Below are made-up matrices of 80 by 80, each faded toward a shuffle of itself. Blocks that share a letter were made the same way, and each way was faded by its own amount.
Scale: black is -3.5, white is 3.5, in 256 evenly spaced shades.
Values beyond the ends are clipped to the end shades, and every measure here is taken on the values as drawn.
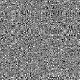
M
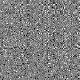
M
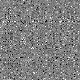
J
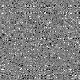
J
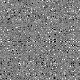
J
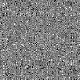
M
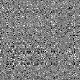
M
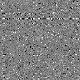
J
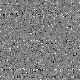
J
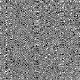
M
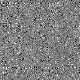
J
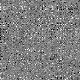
J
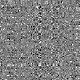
M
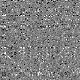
J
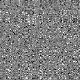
M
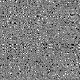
J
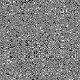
J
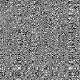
M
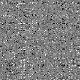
J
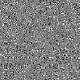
J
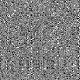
M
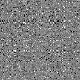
J
